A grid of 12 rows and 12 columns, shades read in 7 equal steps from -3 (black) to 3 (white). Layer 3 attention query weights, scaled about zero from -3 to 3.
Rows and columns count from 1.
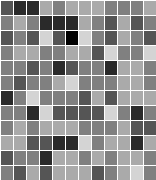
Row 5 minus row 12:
0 1 -2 1 -3 -2 -1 1 -2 0 -1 0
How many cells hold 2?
10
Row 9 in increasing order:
-1 -1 0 0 0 0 0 1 1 1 1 1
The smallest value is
-3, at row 3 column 6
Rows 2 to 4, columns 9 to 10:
-1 1 | -1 1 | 2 0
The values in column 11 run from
-2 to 2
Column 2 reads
-2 1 0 1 0 -1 0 0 1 1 0 -1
